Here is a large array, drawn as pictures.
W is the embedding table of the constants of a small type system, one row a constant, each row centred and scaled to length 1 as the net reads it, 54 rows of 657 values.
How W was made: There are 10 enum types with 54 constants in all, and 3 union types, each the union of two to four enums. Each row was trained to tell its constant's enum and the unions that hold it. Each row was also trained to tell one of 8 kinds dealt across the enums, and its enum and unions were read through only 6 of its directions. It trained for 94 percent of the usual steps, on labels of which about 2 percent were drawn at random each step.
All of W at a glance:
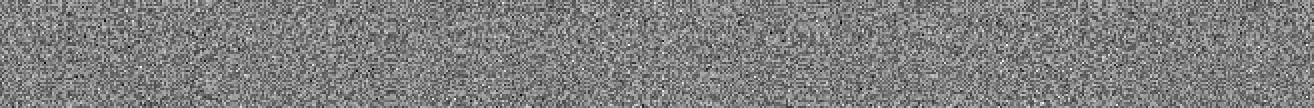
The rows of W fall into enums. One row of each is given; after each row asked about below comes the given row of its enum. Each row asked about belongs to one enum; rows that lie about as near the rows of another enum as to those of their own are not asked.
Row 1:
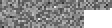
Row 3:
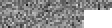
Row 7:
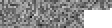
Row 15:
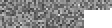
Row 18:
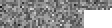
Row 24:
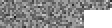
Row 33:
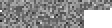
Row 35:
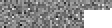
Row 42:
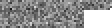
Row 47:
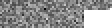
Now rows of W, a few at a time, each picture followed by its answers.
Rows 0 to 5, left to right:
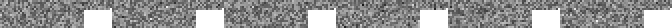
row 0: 24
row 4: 15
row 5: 15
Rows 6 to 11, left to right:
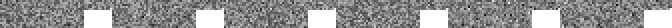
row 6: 33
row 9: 1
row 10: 18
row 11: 24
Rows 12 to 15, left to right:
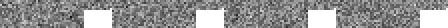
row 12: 42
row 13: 47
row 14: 7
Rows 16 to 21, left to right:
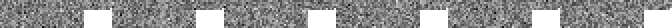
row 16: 35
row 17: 18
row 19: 33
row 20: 18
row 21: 47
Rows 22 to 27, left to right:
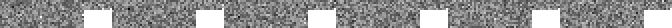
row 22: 3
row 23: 33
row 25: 24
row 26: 1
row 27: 15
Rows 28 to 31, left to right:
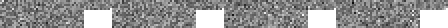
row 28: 15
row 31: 7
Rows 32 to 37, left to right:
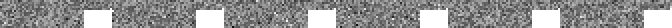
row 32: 18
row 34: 3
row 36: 33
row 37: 42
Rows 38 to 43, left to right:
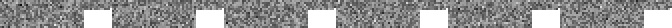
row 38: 42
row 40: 24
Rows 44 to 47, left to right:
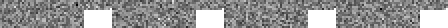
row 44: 7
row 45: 1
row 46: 1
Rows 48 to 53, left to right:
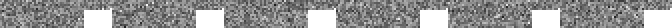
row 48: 15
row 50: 3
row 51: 24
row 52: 42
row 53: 18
